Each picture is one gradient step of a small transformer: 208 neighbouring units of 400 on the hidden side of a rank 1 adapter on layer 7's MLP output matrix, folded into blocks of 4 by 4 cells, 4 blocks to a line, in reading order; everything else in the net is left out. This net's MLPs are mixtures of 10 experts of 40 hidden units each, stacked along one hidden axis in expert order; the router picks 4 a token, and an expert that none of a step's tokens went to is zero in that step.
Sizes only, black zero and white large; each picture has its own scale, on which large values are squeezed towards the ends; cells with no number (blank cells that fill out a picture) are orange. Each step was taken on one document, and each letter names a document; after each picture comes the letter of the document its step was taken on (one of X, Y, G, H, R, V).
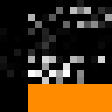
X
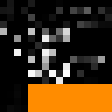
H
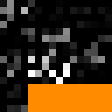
H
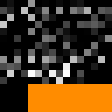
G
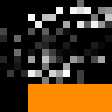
X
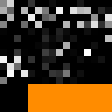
G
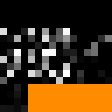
H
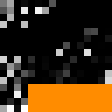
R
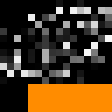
X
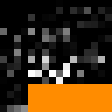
H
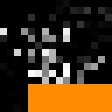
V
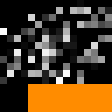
G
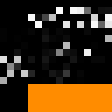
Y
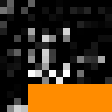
H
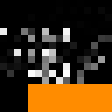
V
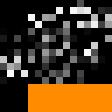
X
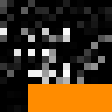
V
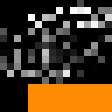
X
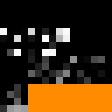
H
